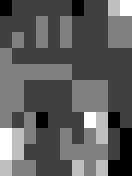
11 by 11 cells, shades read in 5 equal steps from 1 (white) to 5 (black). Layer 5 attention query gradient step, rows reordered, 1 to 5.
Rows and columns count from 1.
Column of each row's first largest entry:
1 1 1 2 7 3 3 4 11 11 10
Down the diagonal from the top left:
5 4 4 4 3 4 3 1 2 4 5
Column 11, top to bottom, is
1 3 3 4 4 4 4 4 5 5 5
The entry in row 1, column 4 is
4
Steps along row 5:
same same same same same up same same same same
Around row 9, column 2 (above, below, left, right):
4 2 1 3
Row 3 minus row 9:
3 1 1 -1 0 0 0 1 2 -1 -2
